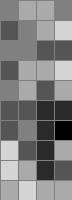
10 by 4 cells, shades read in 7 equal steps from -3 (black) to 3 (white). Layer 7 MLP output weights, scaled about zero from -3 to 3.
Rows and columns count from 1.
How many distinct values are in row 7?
4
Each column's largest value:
2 2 1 2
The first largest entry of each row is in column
2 4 1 4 2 1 2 1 1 2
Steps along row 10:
up down same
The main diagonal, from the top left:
0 0 -1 2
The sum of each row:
2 2 -2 3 1 -6 -6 0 0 5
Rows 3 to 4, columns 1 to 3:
0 0 -1 / -1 1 1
